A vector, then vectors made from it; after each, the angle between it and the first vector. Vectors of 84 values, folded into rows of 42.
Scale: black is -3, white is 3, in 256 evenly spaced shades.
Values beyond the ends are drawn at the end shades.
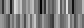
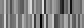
orthogonal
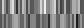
partly opposed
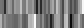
partly aligned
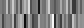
orthogonal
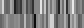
nearly opposite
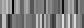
orthogonal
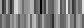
nearly parallel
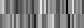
nearly opposite
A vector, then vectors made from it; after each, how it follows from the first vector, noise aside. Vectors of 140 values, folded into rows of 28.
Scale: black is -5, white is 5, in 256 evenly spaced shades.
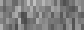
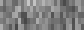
copied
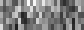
scaled up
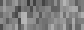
negated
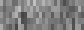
copied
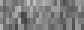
copied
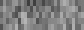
negated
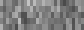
copied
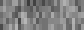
negated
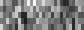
scaled up
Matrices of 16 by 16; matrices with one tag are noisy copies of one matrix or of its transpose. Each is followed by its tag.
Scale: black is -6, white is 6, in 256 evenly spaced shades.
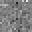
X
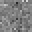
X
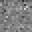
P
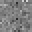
X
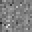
P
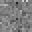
X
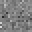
X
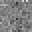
X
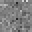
X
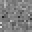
X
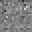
P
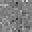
X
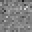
P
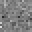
X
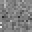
X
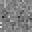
X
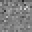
P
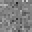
X
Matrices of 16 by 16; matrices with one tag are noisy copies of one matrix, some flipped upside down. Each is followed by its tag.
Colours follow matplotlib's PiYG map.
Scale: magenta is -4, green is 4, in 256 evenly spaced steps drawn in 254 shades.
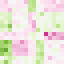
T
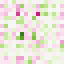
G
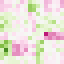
T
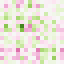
G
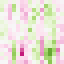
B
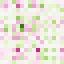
G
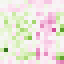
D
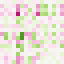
G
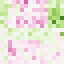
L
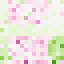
L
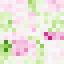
T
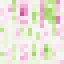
B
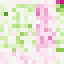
D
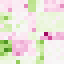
T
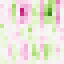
B
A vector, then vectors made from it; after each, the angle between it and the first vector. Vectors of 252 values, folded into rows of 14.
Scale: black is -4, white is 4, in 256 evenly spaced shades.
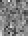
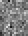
nearly opposite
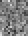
nearly parallel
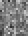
nearly opposite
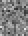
partly aligned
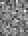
partly opposed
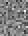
orthogonal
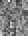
nearly parallel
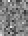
nearly parallel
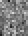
nearly opposite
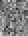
nearly parallel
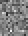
orthogonal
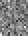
partly aligned
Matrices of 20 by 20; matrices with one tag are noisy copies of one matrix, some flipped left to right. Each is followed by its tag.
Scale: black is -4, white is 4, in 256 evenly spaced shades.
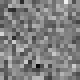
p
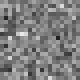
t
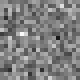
t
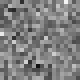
p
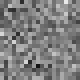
p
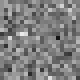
t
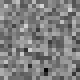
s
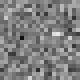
t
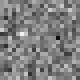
t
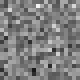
s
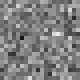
t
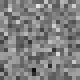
s
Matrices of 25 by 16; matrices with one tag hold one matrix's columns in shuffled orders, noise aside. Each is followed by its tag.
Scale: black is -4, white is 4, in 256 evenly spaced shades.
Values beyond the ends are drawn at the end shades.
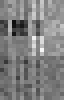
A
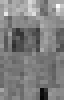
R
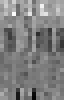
R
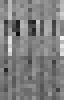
A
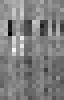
A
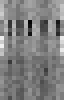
A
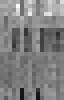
R
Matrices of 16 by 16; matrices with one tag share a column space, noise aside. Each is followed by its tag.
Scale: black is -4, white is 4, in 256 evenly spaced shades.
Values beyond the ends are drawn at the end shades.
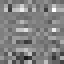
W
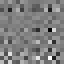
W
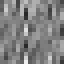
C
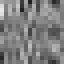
C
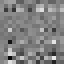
W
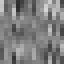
C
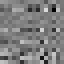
W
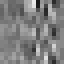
C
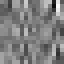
C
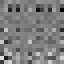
W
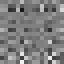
W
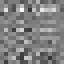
W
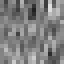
C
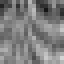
C
